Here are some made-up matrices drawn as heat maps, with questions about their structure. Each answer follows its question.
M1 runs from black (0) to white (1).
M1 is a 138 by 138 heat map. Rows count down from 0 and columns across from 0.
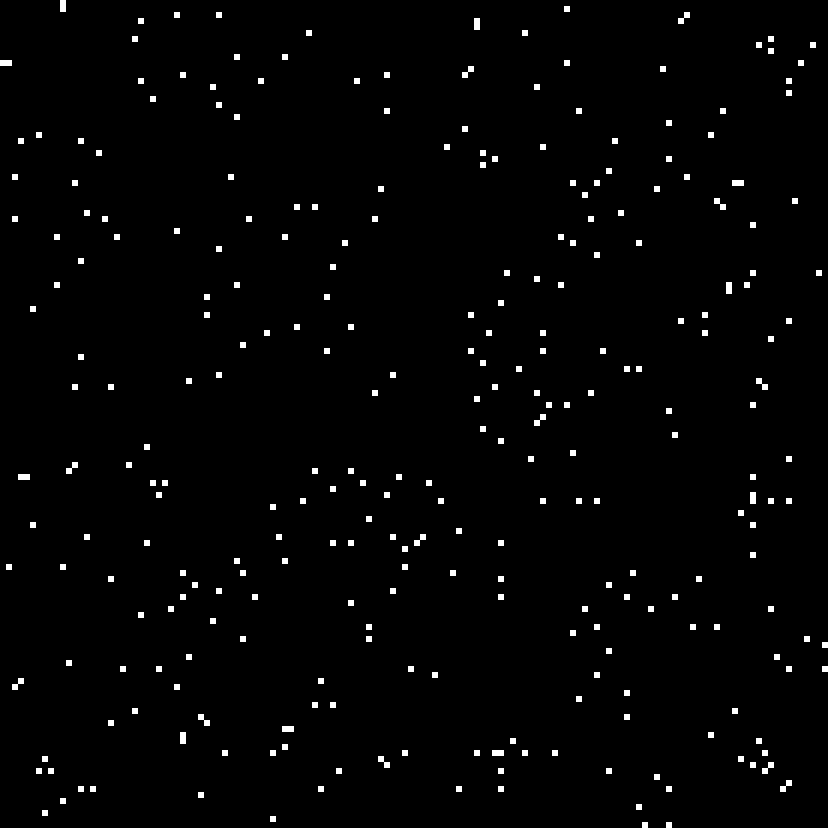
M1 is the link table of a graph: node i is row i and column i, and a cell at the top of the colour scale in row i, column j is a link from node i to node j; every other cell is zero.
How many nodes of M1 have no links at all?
0
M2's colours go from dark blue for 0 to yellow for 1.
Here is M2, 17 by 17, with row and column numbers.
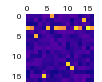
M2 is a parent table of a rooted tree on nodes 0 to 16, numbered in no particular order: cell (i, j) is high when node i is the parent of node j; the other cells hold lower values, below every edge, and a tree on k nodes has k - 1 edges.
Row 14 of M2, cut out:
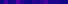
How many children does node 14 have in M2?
0
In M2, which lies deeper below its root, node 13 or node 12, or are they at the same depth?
the same depth
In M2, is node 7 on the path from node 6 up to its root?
no
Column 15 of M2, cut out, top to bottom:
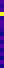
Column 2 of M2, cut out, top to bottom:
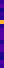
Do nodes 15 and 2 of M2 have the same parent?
no
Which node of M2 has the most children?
3
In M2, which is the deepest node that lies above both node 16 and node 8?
3
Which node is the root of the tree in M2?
3
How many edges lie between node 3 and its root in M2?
0
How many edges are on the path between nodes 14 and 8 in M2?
3
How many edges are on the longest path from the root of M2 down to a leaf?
2
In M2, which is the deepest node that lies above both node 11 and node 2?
3
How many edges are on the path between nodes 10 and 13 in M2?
3
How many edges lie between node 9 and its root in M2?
1
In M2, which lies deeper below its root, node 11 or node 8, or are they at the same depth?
node 11
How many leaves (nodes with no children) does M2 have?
10
